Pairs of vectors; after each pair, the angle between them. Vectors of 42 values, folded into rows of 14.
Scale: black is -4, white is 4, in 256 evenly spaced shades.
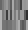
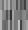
partly aligned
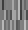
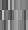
orthogonal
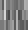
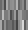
partly opposed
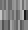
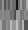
orthogonal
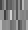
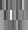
nearly parallel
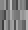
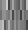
partly opposed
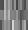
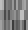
nearly opposite
